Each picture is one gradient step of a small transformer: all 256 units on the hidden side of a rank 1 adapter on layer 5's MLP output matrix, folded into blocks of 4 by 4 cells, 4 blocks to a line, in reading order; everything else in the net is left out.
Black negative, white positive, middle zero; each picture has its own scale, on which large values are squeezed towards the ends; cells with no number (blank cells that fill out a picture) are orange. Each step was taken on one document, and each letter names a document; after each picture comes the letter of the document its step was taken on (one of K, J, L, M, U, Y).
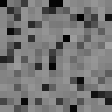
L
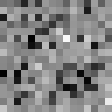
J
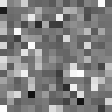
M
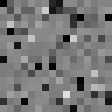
L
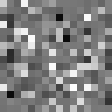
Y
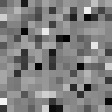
J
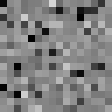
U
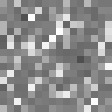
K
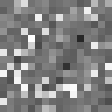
J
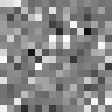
K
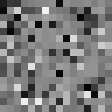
L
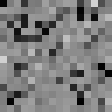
U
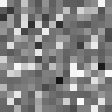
U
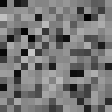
Y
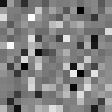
M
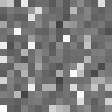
M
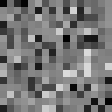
M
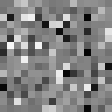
Y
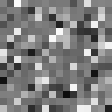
K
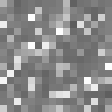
K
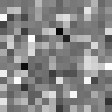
J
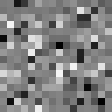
U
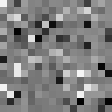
U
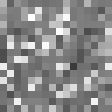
K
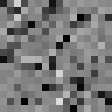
L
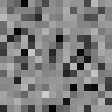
J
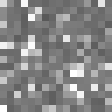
M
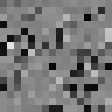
Y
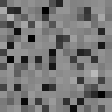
L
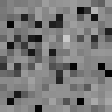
U
